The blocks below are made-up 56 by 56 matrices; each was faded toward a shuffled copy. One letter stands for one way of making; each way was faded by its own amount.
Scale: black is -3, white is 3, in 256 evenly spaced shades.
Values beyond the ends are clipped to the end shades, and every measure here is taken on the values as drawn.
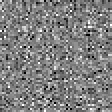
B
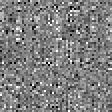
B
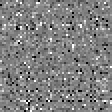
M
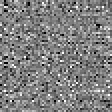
B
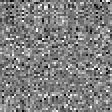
B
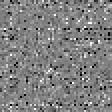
M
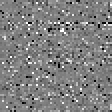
M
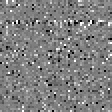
M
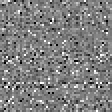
M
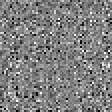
B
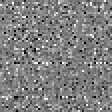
M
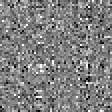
B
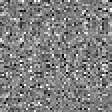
B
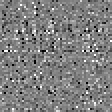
M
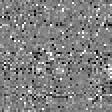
M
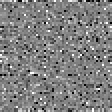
M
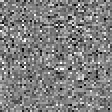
B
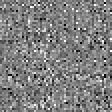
B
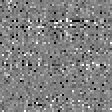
M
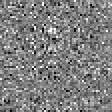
B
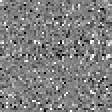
M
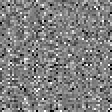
B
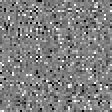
M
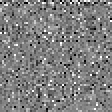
M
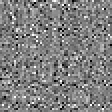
B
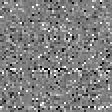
M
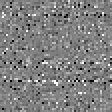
M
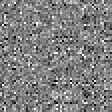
B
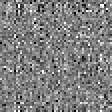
B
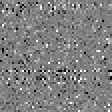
M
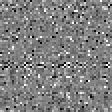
M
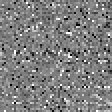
M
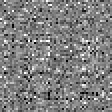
B
